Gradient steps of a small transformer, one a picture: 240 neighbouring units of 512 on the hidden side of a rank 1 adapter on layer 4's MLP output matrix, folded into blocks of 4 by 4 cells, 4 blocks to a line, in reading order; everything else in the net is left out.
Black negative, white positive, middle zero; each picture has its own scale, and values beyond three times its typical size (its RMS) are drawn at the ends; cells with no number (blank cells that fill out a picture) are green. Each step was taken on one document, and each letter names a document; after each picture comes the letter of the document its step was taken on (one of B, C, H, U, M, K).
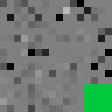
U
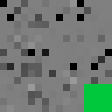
U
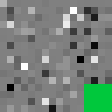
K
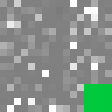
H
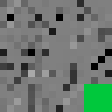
U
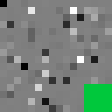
K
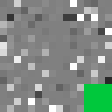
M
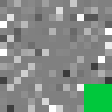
M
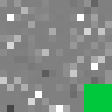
M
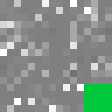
H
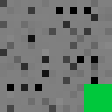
K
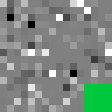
U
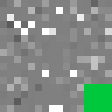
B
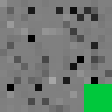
K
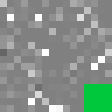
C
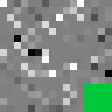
U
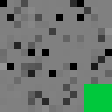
U
